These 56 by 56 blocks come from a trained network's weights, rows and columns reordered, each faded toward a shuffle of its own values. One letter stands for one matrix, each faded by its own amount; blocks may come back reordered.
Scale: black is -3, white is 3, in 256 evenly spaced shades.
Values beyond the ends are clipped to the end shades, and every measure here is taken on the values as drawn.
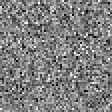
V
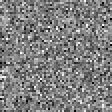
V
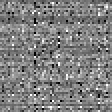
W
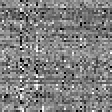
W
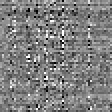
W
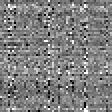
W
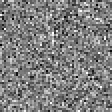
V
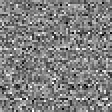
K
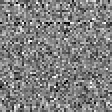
K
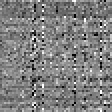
W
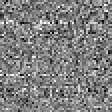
K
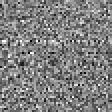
K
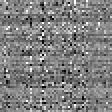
W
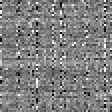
W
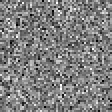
V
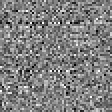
K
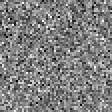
V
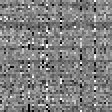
W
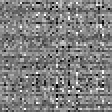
W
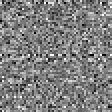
K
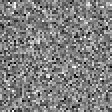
V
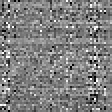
W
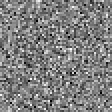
V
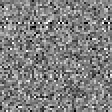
K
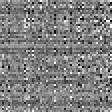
W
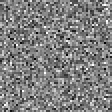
V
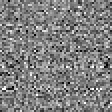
K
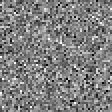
V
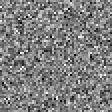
V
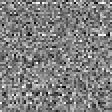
K
